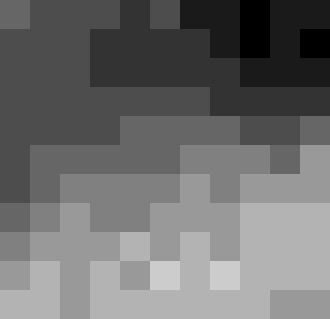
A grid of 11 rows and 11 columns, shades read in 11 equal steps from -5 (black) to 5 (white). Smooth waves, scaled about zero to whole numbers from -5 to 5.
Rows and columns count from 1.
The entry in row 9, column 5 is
2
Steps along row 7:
up up same same same up down up same same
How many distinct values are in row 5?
2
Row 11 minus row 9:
2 1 0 1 0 1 0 1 0 -1 -1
